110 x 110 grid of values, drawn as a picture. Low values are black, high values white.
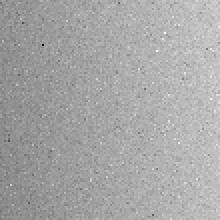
The histogram is bell-shaped. The field climbs toward the right. No regular stripes run through it. No row or column stands out. The grain is fine, like static.
